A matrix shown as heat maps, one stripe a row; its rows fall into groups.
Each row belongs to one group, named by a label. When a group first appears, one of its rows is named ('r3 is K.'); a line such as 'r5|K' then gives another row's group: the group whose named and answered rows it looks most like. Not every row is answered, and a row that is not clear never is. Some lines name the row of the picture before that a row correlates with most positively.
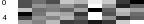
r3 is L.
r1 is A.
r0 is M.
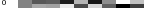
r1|A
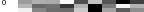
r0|A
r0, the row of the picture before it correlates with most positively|1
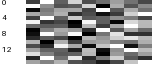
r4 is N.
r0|N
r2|L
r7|L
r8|N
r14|N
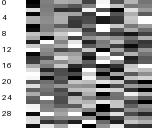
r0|L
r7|L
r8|A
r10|N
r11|A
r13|L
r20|M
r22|M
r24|N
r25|M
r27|A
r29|A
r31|N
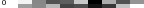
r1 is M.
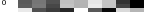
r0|M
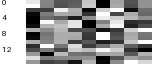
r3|L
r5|N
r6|N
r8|L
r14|A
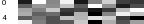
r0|N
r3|A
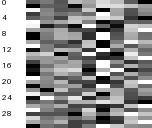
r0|M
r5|A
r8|L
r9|L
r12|L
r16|L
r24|N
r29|A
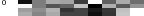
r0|L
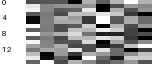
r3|M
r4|L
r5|L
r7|M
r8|A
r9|M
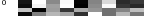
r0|N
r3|L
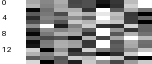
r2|L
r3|M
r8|L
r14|M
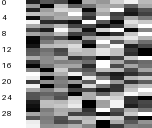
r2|N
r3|A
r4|L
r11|N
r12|M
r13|M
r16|L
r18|A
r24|M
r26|N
